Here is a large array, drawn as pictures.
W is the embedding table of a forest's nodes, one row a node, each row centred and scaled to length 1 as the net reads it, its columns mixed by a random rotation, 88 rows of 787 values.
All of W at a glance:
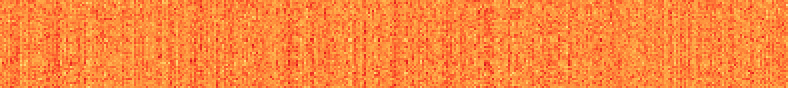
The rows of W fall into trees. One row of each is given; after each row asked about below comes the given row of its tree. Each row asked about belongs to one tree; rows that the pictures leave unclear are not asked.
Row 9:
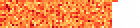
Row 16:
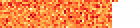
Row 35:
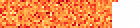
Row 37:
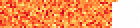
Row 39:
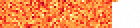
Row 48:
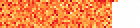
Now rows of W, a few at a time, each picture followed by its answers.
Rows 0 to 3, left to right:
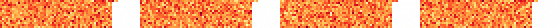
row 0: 48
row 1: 37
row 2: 35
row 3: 48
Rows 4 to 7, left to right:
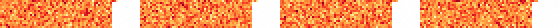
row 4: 48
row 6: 39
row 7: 48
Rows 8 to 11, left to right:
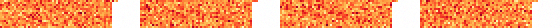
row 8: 16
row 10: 9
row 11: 37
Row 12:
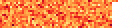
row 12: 9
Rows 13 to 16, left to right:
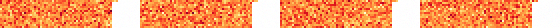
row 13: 37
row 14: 35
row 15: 37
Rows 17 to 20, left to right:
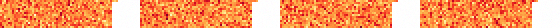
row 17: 37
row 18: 37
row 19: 9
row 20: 48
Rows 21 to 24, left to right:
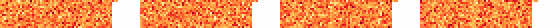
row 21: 35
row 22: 35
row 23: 39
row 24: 39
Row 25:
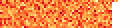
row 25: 37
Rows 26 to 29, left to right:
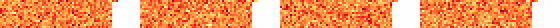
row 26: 35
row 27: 48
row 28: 9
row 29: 48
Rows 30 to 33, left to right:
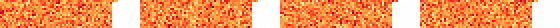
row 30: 35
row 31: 39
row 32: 35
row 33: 48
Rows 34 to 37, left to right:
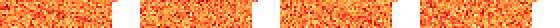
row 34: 9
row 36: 9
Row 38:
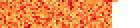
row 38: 39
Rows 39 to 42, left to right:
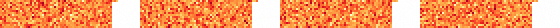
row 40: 39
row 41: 39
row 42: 35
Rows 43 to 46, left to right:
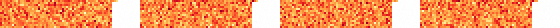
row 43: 37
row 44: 48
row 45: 39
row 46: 48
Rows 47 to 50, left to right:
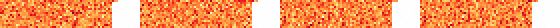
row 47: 35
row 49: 39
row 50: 39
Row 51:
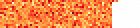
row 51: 35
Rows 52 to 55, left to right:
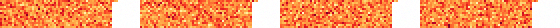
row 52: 37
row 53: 16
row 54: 35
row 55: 39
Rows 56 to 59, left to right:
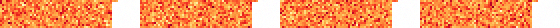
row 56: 37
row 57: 39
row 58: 35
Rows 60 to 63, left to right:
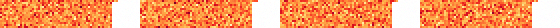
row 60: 35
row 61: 35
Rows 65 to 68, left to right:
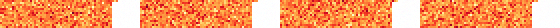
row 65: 35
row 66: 9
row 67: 48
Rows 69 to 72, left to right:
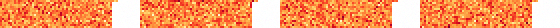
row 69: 37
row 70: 48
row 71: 9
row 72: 39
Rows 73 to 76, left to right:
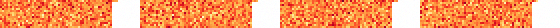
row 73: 39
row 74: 39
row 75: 48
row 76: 35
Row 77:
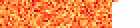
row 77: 48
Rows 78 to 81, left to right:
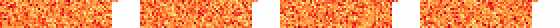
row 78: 37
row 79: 37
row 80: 35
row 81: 39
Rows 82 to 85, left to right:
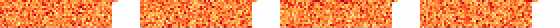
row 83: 39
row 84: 48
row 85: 39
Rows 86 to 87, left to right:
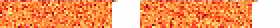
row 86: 35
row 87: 9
